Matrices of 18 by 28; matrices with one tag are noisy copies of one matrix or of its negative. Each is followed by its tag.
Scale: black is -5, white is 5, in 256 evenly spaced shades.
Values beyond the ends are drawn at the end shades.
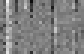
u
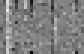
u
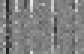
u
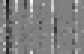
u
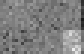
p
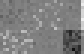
p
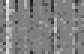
u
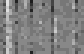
u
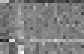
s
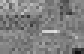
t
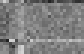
s
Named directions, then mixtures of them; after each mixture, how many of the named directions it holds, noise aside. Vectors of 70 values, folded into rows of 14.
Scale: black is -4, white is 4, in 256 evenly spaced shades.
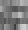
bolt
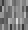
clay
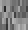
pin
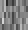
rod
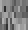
one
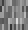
one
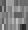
three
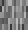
one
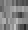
one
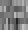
three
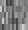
three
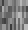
two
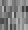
three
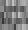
two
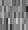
three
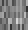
two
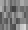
two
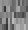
one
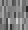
three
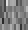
one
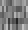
three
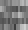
one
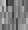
two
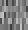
two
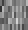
one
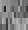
one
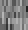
three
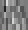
two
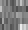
three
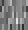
one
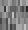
three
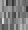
two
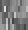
one
